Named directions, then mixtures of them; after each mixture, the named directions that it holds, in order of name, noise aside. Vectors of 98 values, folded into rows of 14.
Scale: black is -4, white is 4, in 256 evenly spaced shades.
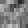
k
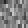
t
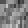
k, t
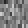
t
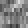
k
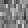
t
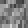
k, t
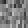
k, t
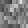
k, t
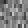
t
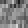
k, t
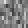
t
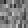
k, t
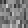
k, t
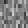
t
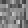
k, t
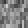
k, t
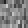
k, t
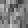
k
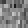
k, t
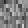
t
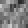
k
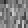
t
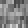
k, t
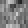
k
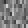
t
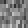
k, t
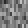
t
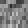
k, t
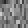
t
